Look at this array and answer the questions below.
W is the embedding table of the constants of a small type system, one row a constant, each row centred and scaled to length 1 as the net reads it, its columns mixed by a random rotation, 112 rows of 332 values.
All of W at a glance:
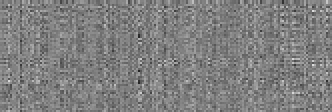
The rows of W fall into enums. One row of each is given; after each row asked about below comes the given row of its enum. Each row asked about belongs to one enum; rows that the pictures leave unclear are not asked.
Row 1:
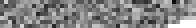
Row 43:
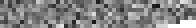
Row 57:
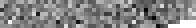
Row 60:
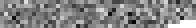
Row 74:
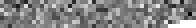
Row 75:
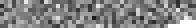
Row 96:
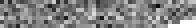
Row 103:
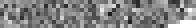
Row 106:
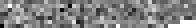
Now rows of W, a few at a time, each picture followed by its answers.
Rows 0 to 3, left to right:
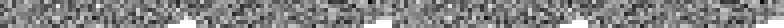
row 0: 75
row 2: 75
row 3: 1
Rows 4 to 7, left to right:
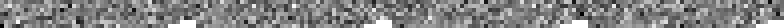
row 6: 74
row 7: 74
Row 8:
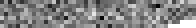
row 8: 96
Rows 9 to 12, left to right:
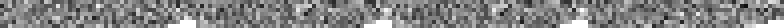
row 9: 75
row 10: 103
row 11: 103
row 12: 43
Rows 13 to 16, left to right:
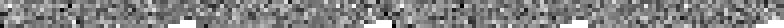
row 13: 106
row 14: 74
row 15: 106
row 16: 75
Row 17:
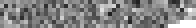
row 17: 103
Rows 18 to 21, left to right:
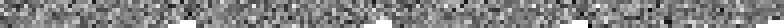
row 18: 74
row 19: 75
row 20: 74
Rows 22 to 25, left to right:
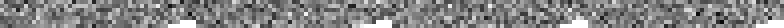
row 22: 74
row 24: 75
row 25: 60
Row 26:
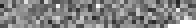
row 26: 75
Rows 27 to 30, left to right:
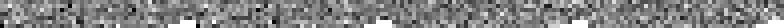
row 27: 106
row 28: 106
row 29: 43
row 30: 75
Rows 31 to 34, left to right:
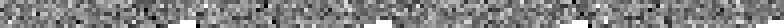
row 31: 57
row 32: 106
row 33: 74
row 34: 106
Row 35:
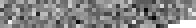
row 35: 57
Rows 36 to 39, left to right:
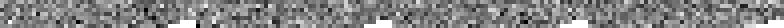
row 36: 57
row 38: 60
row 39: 43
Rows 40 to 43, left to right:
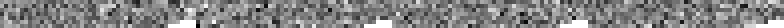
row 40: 103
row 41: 106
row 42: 60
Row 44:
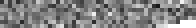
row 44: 43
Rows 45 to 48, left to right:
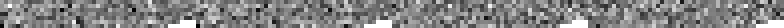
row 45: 106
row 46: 106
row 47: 75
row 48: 74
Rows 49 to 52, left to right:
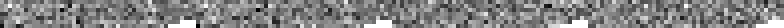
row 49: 106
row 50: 106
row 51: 43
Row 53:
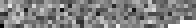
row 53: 106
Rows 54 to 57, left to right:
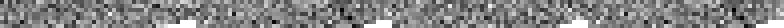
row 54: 43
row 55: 57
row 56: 75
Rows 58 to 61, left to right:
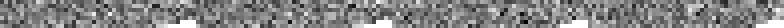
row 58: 43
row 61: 103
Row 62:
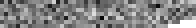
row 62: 96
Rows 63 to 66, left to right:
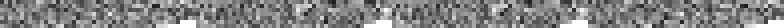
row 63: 43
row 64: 103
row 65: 103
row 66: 43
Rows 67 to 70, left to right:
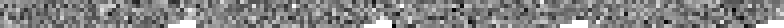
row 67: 103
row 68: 75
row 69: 106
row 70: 57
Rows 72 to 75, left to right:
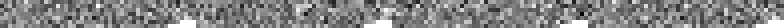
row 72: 75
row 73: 103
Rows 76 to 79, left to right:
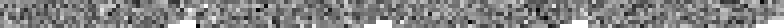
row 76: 103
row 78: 57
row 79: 1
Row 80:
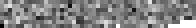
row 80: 106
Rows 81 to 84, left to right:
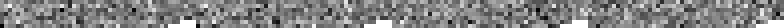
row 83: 57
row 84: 74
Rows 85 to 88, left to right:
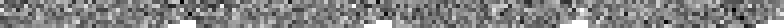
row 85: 74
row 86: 74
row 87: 103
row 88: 57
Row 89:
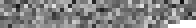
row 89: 74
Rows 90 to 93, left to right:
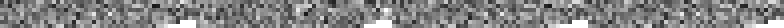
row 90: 43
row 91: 103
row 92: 43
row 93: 43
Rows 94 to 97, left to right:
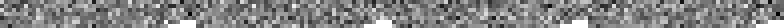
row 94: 74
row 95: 75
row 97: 74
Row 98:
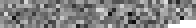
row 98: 60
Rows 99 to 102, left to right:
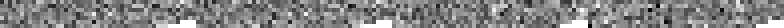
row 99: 43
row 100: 43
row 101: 103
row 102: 106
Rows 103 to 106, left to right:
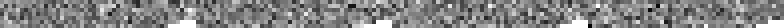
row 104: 43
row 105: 75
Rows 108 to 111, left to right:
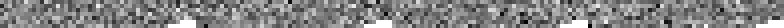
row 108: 75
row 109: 74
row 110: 60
